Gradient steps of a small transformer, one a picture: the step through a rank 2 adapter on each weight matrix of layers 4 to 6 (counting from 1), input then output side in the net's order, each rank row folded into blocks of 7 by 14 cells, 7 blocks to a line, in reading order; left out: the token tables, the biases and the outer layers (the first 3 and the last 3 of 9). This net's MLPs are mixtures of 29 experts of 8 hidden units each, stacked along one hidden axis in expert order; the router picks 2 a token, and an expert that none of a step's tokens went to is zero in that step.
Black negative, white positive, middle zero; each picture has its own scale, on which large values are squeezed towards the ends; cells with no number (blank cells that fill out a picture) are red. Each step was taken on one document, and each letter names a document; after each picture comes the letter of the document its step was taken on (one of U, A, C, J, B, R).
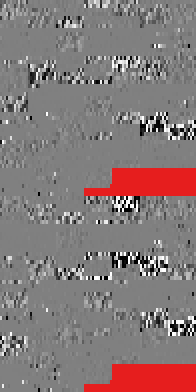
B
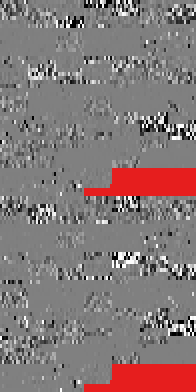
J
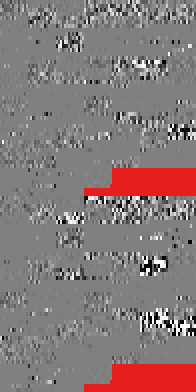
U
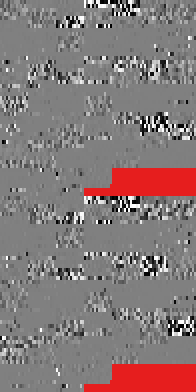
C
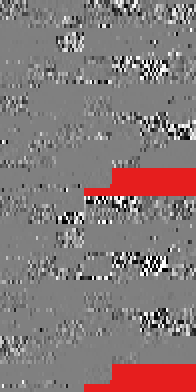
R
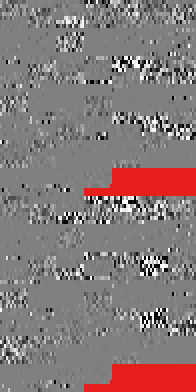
R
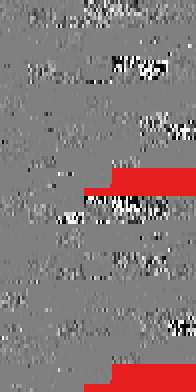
U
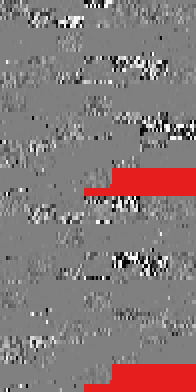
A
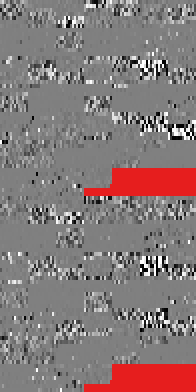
J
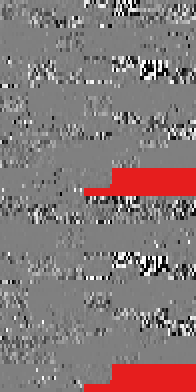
J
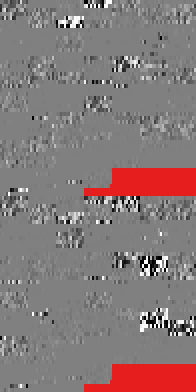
A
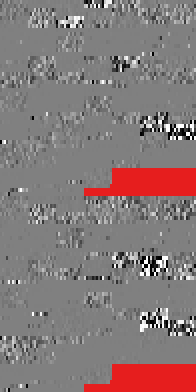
A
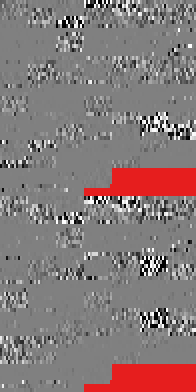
R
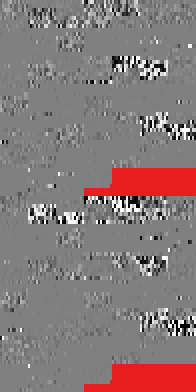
U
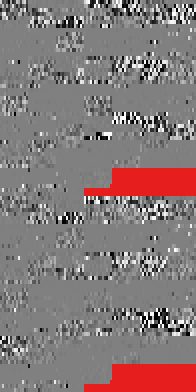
R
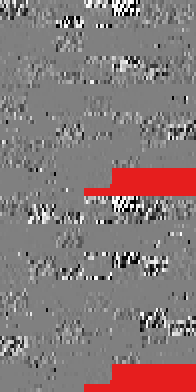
B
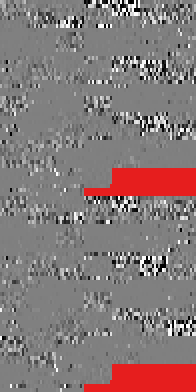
C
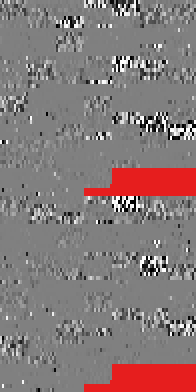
B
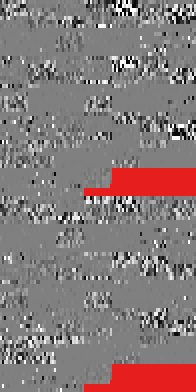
J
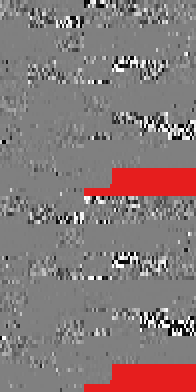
C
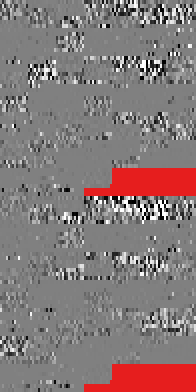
R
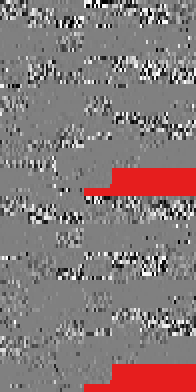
C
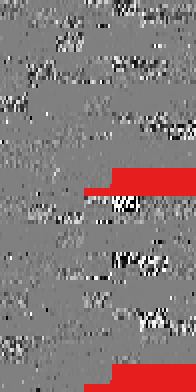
B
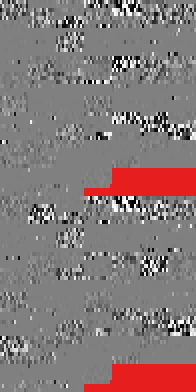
R
